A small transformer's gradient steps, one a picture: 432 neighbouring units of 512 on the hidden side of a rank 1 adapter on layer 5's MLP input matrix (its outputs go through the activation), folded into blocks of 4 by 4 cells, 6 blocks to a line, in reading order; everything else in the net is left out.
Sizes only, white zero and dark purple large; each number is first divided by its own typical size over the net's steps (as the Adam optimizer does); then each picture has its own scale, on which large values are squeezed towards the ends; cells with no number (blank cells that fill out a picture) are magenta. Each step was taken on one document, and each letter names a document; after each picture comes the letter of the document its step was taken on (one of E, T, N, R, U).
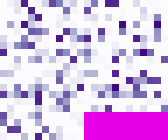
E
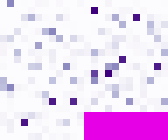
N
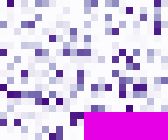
E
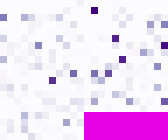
N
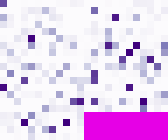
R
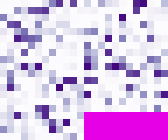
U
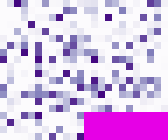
E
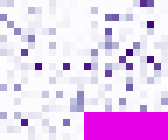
R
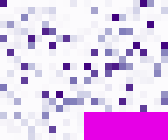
R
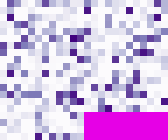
E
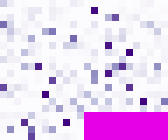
R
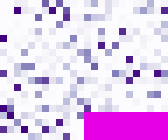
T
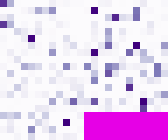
R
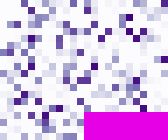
U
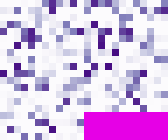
U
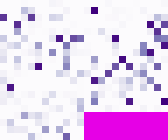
N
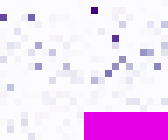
N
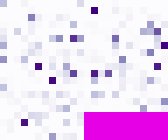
N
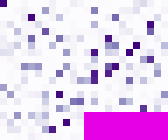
R
